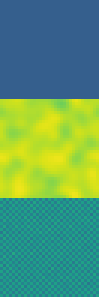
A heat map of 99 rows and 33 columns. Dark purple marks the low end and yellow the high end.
It is made of 3 by 1 panels. Panel 1,1: low, flat. Panel 2,1: very high, blotchy, faint in contrast. Panel 3,1: middling, checkered.
